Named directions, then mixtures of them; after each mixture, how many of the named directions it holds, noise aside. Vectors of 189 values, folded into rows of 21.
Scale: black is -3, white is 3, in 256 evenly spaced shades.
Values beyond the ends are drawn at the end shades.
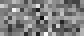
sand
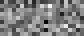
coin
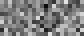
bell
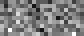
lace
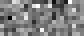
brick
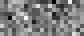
three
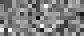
two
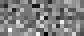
two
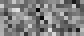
two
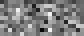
three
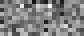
two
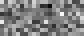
two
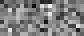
two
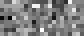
one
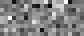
one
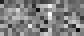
three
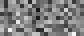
two
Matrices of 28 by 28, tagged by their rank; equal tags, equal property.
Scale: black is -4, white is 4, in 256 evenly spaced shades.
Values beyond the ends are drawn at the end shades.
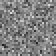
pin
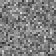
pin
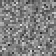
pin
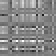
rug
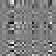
rug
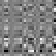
rug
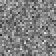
pin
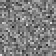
pin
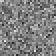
pin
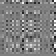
rug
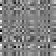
rug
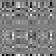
rug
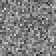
pin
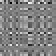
rug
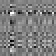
rug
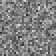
pin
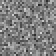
pin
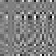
rug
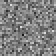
pin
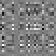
rug
